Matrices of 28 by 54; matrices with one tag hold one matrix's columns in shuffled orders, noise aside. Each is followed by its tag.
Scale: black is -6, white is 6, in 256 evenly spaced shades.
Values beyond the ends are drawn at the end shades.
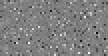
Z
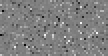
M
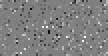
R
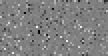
R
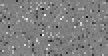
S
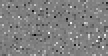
M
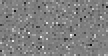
M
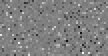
Z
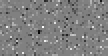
R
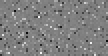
Z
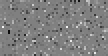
R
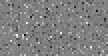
M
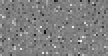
R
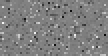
M
